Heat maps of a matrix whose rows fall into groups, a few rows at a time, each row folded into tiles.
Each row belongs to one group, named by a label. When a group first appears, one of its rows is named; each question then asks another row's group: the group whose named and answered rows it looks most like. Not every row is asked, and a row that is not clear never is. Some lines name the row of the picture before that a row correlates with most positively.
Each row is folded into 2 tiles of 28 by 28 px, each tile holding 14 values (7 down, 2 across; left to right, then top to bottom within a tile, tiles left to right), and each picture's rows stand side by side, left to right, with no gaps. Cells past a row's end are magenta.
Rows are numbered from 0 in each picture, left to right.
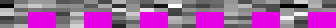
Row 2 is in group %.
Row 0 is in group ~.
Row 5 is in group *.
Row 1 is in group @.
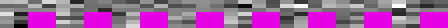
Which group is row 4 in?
*
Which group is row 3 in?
*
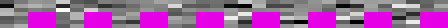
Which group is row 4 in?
*
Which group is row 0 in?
~
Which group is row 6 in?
*
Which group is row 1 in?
%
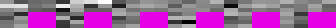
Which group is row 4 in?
~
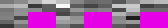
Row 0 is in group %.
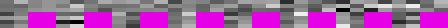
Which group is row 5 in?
@
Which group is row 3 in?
@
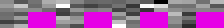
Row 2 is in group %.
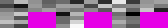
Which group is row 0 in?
*
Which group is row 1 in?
@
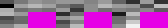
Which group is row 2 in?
@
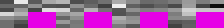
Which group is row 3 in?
%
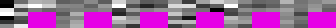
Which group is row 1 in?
@
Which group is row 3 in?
%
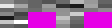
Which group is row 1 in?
*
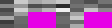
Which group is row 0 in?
%
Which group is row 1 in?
%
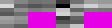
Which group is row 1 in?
~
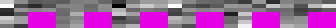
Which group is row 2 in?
~
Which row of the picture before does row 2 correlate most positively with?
1
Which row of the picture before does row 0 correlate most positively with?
0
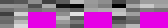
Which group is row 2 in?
~
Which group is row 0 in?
@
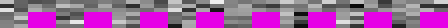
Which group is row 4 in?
%
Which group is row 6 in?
*
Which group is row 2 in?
*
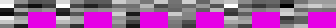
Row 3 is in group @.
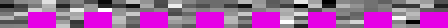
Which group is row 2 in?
*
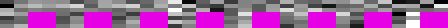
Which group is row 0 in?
~
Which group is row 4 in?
@
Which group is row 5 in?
%
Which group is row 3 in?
%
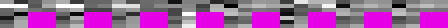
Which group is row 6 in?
~
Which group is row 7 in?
~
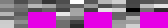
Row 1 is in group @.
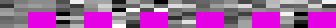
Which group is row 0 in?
~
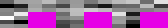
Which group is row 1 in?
%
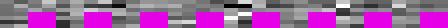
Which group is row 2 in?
~
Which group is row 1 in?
%
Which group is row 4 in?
*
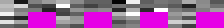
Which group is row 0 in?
%
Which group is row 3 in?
*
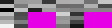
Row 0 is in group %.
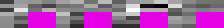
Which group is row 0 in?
%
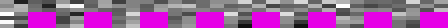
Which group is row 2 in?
@
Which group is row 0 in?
%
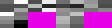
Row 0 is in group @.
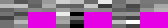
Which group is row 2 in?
*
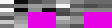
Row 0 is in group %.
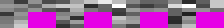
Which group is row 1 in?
%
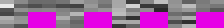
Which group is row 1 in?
*
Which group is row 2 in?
%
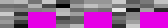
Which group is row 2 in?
%
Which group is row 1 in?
~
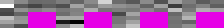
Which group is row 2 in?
@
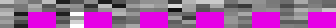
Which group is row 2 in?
~
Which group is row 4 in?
*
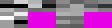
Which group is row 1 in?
%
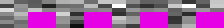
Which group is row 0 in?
%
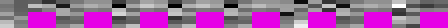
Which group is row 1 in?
~
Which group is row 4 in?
~
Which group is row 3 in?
~
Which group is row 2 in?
~
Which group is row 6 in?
~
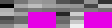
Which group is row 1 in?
@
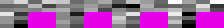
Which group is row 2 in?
*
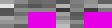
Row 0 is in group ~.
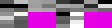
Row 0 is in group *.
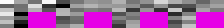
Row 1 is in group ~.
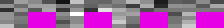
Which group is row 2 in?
*
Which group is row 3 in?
@
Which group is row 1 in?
@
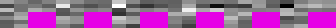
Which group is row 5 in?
~
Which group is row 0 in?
%
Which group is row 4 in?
*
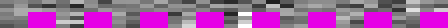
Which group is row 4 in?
@
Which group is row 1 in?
*
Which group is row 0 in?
%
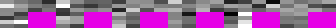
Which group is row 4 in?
@
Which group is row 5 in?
%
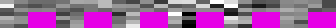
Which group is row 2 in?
@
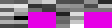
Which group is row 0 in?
%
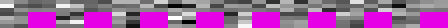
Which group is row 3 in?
*
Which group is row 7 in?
~
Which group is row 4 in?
@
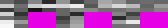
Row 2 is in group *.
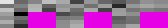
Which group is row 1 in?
@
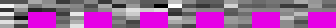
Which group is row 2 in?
%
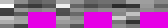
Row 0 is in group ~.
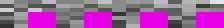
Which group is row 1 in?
%
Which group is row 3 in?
%
